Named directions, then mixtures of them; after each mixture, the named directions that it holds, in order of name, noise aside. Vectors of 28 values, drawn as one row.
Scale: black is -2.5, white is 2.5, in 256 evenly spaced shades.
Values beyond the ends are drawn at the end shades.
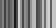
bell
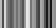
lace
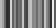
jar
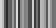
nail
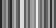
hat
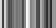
lace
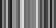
hat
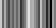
jar, lace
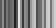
bell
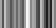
lace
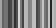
bell, lace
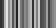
nail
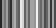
hat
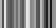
lace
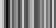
jar, nail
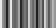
hat, jar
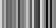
lace, nail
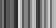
bell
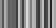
bell, lace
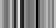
bell, hat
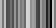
jar, lace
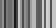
bell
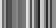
lace, nail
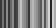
bell, hat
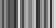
bell, lace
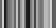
lace, nail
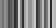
bell, lace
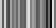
jar, lace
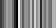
bell, nail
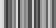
nail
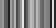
hat, jar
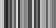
nail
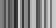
bell
